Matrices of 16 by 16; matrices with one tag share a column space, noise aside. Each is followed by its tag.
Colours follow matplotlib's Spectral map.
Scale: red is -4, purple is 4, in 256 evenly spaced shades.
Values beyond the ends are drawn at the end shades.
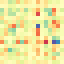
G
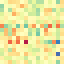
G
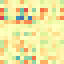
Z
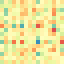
G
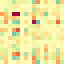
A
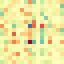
G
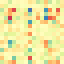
Z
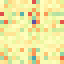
A
